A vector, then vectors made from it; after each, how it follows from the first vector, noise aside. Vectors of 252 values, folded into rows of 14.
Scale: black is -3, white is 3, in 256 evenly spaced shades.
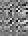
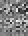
sign-scrambled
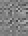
shrunk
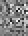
sign-scrambled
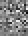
sign-scrambled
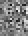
sign-scrambled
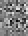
sign-scrambled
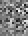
sign-scrambled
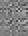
shrunk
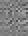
shrunk
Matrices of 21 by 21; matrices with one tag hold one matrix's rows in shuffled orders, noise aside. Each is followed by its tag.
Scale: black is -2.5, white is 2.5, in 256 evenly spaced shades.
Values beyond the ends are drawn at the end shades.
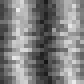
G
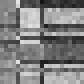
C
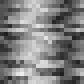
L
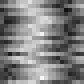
L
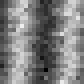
G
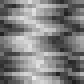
L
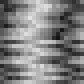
L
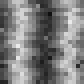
G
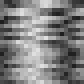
L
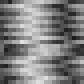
L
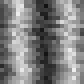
G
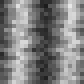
G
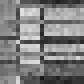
C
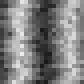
G
